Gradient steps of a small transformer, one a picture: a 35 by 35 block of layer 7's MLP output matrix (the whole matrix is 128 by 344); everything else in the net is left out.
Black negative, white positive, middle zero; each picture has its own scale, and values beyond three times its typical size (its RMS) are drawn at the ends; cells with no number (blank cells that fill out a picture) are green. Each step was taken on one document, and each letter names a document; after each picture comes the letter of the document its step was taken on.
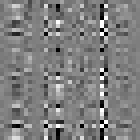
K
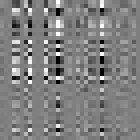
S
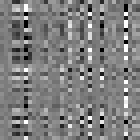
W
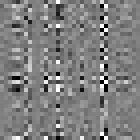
K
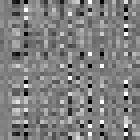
W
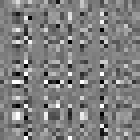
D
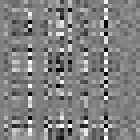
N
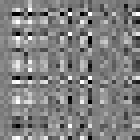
W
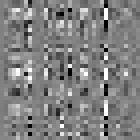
N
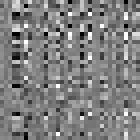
D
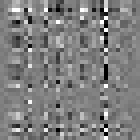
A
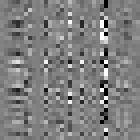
N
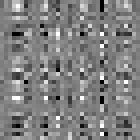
D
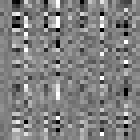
D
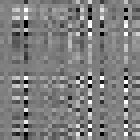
W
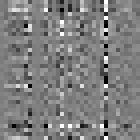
A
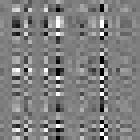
K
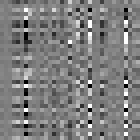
W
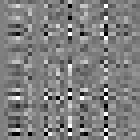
A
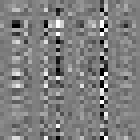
K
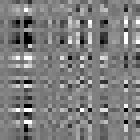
W
